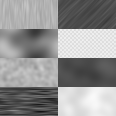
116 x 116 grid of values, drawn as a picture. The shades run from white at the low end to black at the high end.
The table splits into 4 rows of 2 panels. Panel 1,1: low, streaked downward, faint in contrast. Panel 1,2: high, slanting up to the right, faint in contrast. Panel 2,1: middling, smooth, strong in contrast. Panel 2,2: very low, checkered, faint in contrast. Panel 3,1: low, blotchy, faint in contrast. Panel 3,2: high, smooth, faint in contrast. Panel 4,1: high, streaked across. Panel 4,2: very low, smooth, faint in contrast.
